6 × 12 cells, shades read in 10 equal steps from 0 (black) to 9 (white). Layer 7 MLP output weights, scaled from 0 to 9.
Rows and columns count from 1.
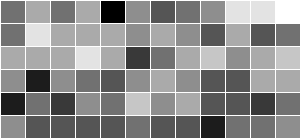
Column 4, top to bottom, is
6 6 8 4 5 3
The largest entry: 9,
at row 1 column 12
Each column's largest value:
6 8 6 8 6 7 6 6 7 8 8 9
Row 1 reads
4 6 4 6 0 5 3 4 5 8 8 9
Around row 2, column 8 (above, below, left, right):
4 6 6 3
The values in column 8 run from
3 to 6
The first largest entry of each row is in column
12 2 4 7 6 1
